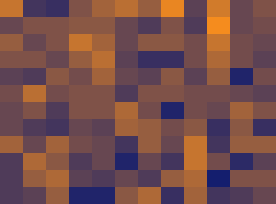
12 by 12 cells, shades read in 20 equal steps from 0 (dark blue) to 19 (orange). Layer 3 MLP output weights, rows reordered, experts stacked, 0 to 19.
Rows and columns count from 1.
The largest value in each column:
15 14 13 15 14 14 13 18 15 19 12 11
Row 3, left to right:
11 7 9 15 12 7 10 10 8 15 8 7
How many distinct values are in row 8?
9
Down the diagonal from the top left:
15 9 9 11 12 5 8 8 15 8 9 7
